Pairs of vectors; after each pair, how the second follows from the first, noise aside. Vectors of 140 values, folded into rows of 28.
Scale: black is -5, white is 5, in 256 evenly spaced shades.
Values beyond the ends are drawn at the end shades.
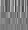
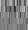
sign-scrambled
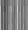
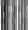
scaled up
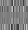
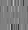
partly zeroed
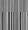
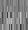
sign-scrambled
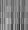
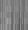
shrunk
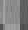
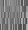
sign-scrambled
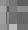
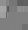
partly zeroed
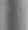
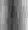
scaled up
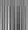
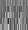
sign-scrambled
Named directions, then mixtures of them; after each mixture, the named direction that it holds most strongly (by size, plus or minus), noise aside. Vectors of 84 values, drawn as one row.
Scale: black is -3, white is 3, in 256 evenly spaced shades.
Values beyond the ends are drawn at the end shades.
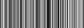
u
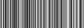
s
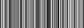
u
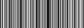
u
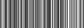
u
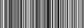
u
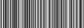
s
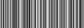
s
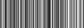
u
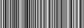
s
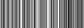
u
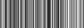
u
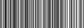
s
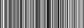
u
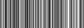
s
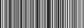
u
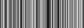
u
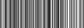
u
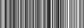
u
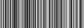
s
